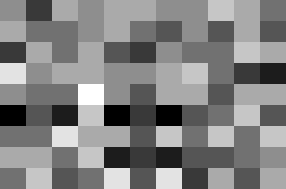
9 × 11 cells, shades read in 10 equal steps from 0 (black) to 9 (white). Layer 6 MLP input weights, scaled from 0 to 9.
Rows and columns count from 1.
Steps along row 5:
down same up down down up same down up same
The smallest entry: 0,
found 3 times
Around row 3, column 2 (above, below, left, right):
4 5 2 4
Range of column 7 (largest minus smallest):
8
